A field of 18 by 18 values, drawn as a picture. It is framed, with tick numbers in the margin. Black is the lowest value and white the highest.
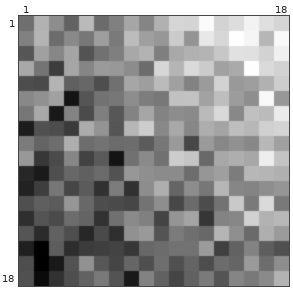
Slope: up to the top right. Stripes: none. Odd rows or columns: none. Ninth with the highest average: top right. Ninth with the lowest average: bottom left. Mirror symmetry: none.
